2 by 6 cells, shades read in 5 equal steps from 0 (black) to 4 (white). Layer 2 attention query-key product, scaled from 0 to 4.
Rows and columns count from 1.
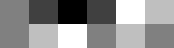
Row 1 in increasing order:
0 1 1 2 3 4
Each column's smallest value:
2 1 0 1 3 2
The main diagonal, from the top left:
2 3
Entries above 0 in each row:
5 6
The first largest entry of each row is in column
5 3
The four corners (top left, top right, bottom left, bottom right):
2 3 2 2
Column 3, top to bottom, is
0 4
